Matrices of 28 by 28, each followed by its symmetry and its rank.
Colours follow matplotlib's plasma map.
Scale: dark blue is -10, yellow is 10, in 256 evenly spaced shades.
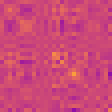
symmetric, rank three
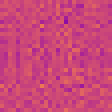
neither, rank five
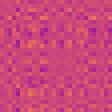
antisymmetric, rank two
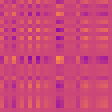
symmetric, rank one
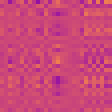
neither, rank two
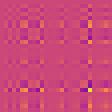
symmetric, rank one
